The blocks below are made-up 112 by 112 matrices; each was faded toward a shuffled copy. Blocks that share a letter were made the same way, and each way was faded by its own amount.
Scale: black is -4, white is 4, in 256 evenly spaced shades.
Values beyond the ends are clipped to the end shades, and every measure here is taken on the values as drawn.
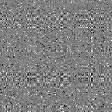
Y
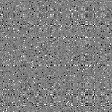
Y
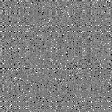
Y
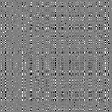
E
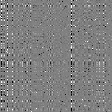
E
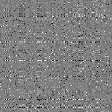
Y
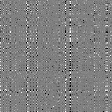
E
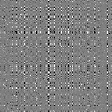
E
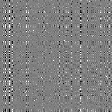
E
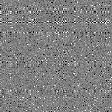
Y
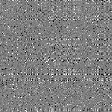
Y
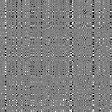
E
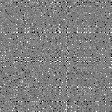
Y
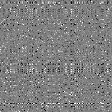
Y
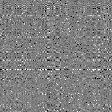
Y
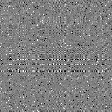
Y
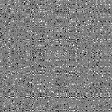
Y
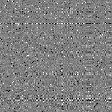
Y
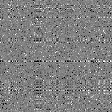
Y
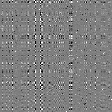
E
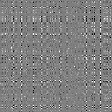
E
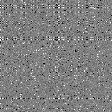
Y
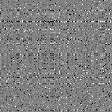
Y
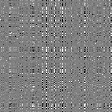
E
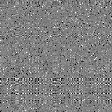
Y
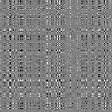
E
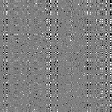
E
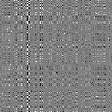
E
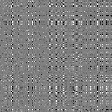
E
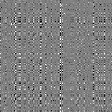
E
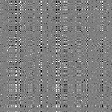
E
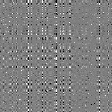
E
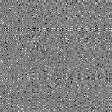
Y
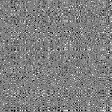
Y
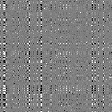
E
